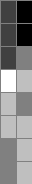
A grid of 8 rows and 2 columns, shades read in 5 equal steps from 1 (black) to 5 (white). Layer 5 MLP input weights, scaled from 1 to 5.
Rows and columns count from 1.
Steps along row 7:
up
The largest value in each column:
5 4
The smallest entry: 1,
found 2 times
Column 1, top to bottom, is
2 2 2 5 4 4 3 3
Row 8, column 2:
4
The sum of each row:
3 3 5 9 7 8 7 7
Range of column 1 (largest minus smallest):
3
